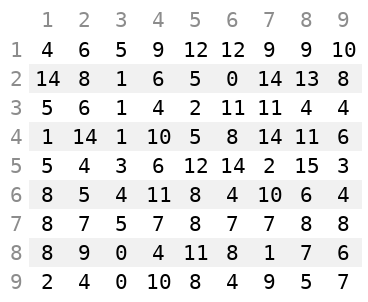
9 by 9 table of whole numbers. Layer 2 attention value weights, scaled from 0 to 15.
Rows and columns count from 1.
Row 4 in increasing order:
1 1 5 6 8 10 11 14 14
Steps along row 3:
up down up down up same down same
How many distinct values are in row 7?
3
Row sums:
76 69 48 70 64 60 65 54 49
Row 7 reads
8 7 5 7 8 7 7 8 8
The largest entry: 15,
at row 5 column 8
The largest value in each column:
14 14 5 11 12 14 14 15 10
